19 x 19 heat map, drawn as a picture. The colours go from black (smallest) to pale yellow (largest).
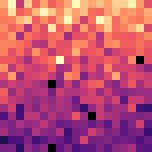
Grain: fine. Slope: up to the top. Stripes: none.
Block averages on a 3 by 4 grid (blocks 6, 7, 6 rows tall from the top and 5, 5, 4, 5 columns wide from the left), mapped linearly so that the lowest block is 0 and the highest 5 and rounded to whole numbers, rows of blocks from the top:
5555
3232
0000
